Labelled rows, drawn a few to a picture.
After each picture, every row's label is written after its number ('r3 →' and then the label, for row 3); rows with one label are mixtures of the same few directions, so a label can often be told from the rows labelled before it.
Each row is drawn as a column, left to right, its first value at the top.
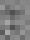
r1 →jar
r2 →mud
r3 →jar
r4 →jar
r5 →mud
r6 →jar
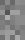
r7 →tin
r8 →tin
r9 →tin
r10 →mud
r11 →mud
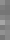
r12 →mud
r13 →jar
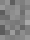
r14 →jar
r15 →tin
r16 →tin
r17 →jar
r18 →jar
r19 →mud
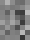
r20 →mud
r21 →tin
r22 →mud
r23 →jar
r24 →mud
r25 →jar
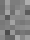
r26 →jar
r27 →tin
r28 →mud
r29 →mud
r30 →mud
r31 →tin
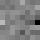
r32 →mud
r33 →tin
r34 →jar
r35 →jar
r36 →tin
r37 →mud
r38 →mud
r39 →mud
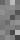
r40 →tin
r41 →mud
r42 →tin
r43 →mud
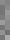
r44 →mud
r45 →mud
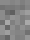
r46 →jar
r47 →mud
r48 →tin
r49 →mud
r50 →jar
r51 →mud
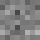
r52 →jar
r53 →tin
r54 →jar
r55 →jar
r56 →tin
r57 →tin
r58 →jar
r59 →jar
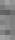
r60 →tin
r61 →tin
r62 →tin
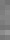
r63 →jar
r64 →tin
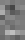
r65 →tin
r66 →jar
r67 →jar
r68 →mud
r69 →mud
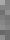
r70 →tin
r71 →tin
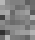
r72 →tin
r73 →mud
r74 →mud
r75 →jar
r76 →jar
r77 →tin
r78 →tin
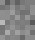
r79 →mud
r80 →tin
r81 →jar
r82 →tin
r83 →mud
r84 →tin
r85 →mud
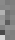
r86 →mud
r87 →mud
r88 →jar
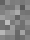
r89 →tin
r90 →mud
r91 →jar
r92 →tin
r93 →jar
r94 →jar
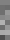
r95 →mud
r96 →jar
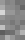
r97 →jar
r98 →mud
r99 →mud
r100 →tin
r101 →jar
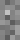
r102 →mud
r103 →tin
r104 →mud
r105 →jar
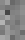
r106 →mud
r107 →tin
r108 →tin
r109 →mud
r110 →jar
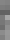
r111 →jar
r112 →tin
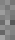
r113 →mud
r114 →mud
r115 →mud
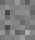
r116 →tin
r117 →jar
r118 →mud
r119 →tin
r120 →mud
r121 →tin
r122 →jar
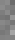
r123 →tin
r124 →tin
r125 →tin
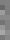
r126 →jar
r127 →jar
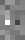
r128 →tin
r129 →mud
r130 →tin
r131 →mud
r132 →mud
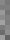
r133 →mud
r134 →mud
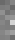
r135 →tin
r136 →tin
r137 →mud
